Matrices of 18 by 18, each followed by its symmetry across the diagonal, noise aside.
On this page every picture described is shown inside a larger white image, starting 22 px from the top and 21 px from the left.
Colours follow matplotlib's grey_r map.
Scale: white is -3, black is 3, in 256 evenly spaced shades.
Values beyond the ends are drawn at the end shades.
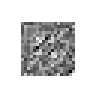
symmetric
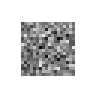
neither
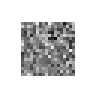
neither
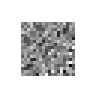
symmetric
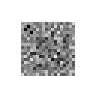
symmetric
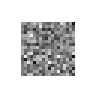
neither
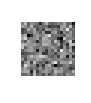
neither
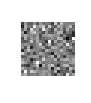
neither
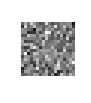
neither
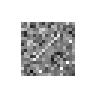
symmetric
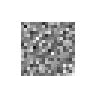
symmetric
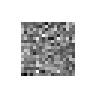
neither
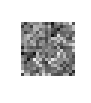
symmetric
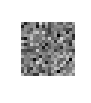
symmetric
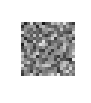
symmetric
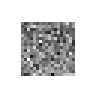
neither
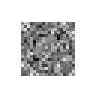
symmetric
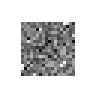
symmetric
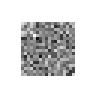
symmetric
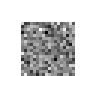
neither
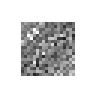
symmetric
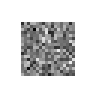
neither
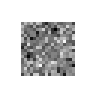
symmetric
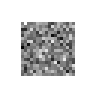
neither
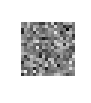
neither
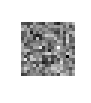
neither
